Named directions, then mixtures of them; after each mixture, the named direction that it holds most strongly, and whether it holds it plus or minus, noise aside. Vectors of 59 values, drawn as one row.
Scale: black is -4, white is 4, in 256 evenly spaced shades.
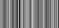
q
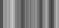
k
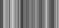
k, plus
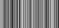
q, plus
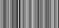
q, plus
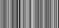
q, plus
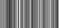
q, minus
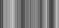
k, plus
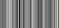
q, plus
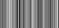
q, plus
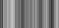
k, plus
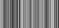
q, plus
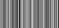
q, plus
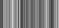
k, plus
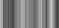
k, minus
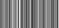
q, minus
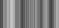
k, plus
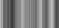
k, minus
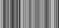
q, plus
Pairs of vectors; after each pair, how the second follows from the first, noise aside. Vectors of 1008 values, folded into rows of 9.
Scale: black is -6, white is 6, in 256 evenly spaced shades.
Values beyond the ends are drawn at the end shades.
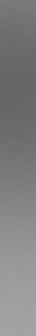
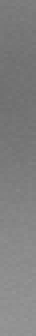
shrunk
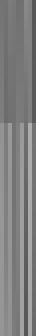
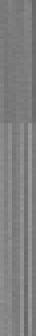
shrunk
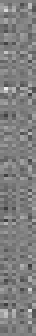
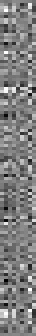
scaled up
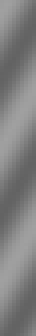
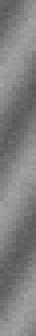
negated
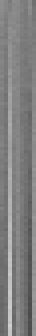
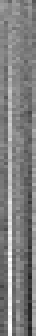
scaled up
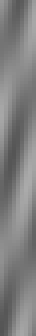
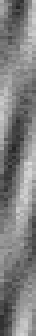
scaled up
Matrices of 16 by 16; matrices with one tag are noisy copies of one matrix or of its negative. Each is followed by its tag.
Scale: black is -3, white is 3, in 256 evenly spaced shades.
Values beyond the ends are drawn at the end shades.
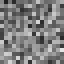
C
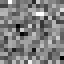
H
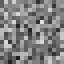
C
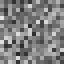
C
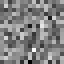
H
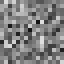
C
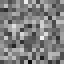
H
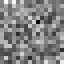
C
